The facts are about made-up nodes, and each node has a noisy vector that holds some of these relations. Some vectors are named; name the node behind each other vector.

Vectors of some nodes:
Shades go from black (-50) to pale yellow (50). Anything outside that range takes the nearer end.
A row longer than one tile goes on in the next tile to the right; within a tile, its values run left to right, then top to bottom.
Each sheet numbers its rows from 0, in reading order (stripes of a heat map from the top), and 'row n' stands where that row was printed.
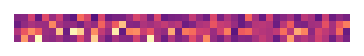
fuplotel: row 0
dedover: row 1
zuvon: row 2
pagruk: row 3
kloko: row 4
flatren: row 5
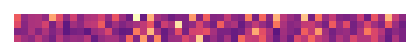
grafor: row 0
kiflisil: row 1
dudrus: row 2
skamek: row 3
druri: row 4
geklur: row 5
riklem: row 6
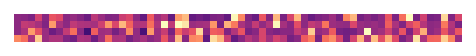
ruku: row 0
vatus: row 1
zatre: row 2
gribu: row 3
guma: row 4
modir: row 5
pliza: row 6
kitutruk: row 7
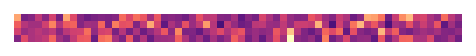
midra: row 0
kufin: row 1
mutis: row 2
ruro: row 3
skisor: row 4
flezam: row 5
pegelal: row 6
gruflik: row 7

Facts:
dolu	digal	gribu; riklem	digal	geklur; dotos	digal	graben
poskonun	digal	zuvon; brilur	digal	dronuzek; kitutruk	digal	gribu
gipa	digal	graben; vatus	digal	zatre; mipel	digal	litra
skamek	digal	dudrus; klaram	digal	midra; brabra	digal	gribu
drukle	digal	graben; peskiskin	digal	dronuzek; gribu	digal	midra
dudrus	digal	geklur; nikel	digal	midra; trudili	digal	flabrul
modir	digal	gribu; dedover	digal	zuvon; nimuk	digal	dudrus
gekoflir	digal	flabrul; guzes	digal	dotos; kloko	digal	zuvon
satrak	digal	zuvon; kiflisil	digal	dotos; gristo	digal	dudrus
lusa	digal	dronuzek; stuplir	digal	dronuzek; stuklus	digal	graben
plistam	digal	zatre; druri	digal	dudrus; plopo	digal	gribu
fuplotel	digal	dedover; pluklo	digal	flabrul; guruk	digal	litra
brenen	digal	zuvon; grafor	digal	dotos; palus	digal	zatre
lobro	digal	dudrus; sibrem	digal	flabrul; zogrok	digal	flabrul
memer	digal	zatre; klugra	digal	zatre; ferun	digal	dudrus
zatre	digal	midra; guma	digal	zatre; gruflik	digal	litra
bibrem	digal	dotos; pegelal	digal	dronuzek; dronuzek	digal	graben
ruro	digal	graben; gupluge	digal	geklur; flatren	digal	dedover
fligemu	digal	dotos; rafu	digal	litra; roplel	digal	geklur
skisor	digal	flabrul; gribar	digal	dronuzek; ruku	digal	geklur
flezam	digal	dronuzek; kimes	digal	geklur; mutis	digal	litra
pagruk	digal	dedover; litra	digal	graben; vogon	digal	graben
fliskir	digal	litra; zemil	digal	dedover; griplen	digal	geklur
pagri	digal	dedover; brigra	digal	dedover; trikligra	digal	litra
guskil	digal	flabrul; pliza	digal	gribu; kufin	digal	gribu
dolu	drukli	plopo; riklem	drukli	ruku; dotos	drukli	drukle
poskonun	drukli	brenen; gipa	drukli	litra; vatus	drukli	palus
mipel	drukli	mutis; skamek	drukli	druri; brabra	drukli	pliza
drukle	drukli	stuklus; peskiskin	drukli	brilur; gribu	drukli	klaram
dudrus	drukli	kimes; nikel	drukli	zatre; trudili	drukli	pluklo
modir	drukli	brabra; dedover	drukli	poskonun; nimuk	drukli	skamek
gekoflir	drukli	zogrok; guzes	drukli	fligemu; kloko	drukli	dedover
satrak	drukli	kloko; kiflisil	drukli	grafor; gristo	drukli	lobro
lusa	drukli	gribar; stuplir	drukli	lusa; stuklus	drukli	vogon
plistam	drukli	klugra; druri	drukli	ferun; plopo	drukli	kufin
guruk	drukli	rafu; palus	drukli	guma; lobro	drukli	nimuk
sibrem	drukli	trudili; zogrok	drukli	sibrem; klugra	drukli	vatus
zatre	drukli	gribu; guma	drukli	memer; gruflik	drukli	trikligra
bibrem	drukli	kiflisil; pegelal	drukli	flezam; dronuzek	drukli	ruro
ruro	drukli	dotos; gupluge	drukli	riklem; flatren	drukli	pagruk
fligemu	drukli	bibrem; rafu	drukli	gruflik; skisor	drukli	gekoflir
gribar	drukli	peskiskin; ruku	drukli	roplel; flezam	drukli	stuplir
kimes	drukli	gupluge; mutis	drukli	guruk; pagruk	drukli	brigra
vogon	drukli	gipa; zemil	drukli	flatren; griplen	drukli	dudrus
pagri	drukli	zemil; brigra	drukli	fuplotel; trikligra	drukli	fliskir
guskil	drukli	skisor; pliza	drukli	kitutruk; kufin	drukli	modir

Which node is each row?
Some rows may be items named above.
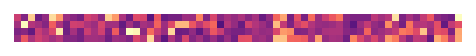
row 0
brilur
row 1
gribar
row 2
dedover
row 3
dotos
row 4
pluklo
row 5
vogon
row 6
trudili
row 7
dolu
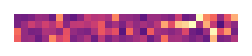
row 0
gekoflir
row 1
lusa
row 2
vatus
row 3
dronuzek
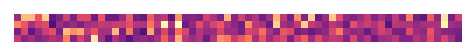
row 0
mipel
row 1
zuvon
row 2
zatre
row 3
zogrok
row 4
roplel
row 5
gipa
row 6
bibrem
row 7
guma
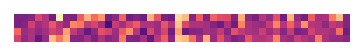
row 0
flabrul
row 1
guzes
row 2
plistam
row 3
trikligra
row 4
midra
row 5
peskiskin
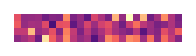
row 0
plopo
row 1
zogrok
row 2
fliskir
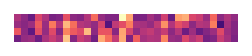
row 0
klugra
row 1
dolu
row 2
midra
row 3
rafu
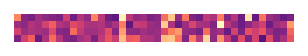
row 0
klaram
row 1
nikel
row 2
pluklo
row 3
memer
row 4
lobro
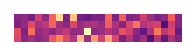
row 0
sibrem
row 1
pliza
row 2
stuplir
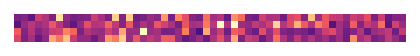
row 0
flabrul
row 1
flabrul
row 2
brabra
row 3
zatre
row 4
palus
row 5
graben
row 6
guruk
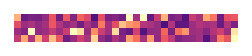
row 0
pliza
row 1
dedover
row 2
litra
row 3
guskil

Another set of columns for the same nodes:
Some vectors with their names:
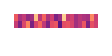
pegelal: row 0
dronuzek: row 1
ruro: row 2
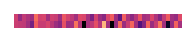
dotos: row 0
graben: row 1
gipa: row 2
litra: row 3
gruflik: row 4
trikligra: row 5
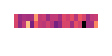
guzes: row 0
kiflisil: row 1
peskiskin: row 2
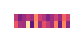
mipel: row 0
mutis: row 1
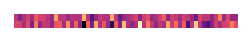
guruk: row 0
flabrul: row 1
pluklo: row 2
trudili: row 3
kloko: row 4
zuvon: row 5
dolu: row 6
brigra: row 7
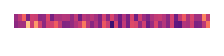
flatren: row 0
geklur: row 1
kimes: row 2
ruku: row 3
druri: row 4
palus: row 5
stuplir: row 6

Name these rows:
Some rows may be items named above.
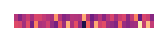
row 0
guruk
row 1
sibrem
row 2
trudili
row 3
rafu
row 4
dedover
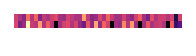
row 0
guskil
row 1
vogon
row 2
sibrem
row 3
brilur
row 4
fliskir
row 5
kitutruk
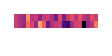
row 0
gekoflir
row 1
gribu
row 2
gribar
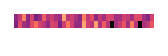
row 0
fuplotel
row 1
flezam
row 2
skisor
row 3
vogon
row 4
gipa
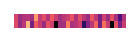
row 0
guzes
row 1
peskiskin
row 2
lusa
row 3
roplel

